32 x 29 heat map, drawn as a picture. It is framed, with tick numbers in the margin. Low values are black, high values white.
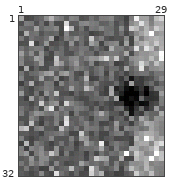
Ninth with the lowest average: middle right. Stripes: none. Seam: vertical, 80% of the way across, the right part higher. Dips: one, in the middle right.
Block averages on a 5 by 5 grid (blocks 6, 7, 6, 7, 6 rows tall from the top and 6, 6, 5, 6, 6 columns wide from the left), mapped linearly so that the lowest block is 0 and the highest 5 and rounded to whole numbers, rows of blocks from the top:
22225 / 22224 / 22200 / 22214 / 22325
